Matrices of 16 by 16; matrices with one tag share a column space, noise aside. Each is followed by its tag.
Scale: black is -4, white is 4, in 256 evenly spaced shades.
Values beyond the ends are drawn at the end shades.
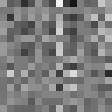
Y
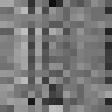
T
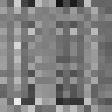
T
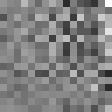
Y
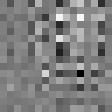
Y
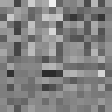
Y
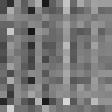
T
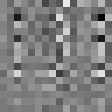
Y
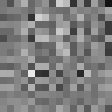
Y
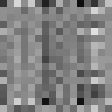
T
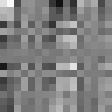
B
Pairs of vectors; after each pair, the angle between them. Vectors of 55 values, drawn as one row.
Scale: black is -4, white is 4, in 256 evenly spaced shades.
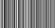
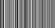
nearly opposite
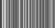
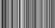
partly opposed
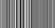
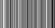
orthogonal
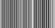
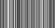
partly opposed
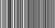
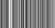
partly opposed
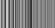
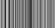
nearly parallel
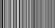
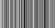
orthogonal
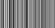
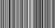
partly aligned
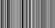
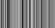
nearly parallel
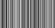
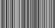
nearly parallel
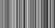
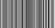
partly opposed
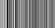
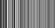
nearly opposite
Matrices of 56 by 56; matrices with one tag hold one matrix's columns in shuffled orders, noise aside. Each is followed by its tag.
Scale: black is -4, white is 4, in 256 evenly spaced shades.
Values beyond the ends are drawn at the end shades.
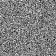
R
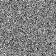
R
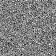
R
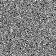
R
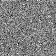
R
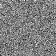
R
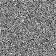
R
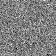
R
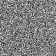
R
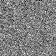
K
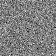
R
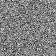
R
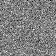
K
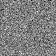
K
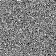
R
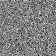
R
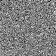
K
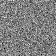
R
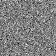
R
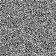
R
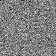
K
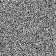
R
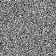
R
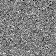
K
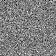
K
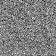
K
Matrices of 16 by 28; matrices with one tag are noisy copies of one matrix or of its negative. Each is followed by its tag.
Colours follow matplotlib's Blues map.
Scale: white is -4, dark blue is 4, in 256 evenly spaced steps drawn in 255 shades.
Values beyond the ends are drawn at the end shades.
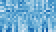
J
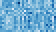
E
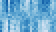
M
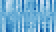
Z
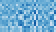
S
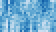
M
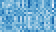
E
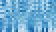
J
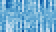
Z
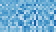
S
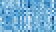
E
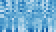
J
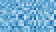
S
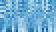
J
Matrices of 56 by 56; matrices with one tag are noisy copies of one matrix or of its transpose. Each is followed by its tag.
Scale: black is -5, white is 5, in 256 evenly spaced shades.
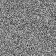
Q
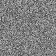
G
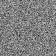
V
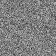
Q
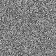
G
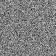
V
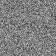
Q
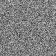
V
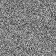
Q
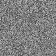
G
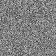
G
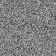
Q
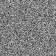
V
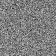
V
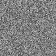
G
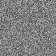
G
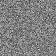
G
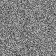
Q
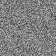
Q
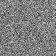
V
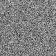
V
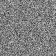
V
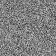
Q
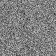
Q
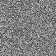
G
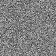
G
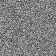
G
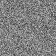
Q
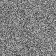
Q
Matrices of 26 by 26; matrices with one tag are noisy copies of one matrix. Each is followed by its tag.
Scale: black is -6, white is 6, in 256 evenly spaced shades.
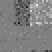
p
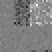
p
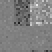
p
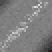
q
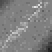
q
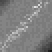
q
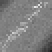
q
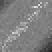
q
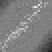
q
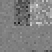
p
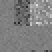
p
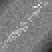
q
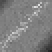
q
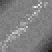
q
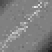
q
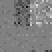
p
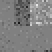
p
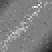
q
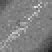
q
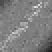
q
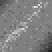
q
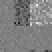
p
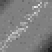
q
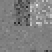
p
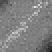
q
